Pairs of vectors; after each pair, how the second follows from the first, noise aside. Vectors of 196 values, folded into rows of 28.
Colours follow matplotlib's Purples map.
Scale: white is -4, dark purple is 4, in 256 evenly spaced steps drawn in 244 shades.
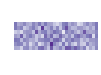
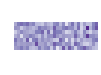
shuffled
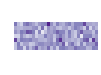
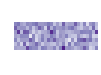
reversed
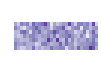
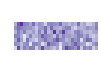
reversed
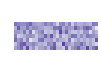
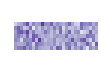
shuffled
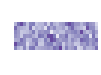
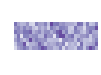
reversed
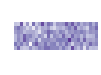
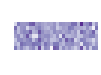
shuffled
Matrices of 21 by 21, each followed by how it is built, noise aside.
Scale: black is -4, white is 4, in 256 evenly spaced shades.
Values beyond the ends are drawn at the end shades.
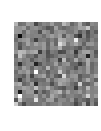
uneven columns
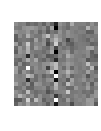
uneven columns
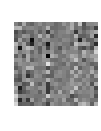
uneven columns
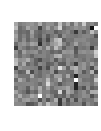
uneven columns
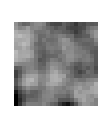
smooth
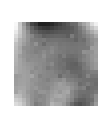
smooth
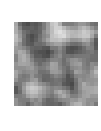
smooth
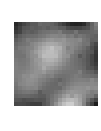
smooth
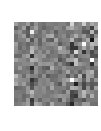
uneven columns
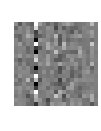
uneven columns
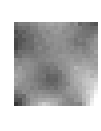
smooth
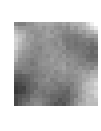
smooth
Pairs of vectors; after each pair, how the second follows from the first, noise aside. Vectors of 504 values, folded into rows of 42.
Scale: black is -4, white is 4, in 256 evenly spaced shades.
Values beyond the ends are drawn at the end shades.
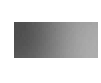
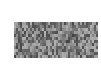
shuffled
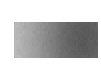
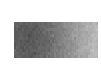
reversed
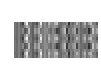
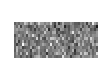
shuffled
